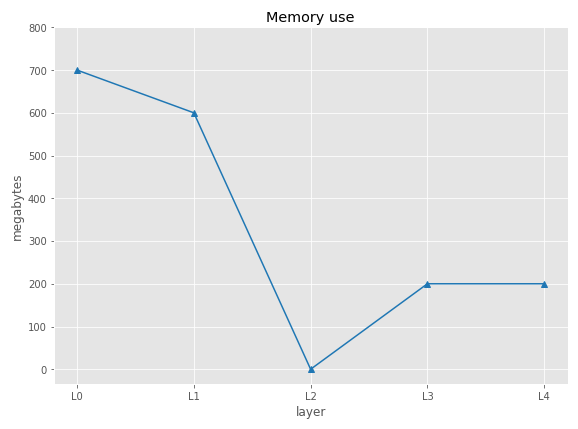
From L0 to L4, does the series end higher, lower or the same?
lower
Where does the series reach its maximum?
L0
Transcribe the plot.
Title: Memory use
x-axis: layer, ticks L0 L1 L2 L3 L4
y-axis: megabytes, ticks 0 100 200 300 400 500 600 700 800
Values:
700 600 0 200 200
